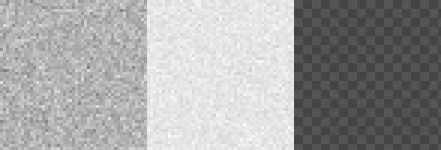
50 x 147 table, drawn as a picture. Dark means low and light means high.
The table splits into one row of 3 panels. Panel 1,1: high, fine-grained. Panel 1,2: very high, fine-grained, faint in contrast. Panel 1,3: low, checkered, faint in contrast.
